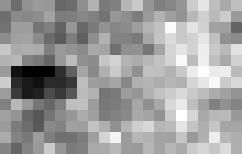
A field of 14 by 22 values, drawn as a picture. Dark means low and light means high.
Values change most from cell to cell in the middle left. The middle right is the ninth with the highest average. An odd patch, lower than its surroundings, sits in the middle left. The ninth with the lowest average is the middle left. Overall the values sit about 60% of the way up the scale. The field is mottled with small blotches.
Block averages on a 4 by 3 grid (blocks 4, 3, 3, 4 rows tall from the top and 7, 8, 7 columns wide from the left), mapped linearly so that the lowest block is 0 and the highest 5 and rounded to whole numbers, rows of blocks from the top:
2 2 4
1 3 5
0 3 4
2 3 4
